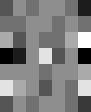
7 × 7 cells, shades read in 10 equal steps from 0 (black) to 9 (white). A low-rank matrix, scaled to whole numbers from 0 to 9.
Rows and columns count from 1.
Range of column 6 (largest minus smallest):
2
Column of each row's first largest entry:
2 3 7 4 7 1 2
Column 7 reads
1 4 9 0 6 8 2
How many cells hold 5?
19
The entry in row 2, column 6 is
5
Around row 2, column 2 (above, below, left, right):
5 3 4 5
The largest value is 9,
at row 3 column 7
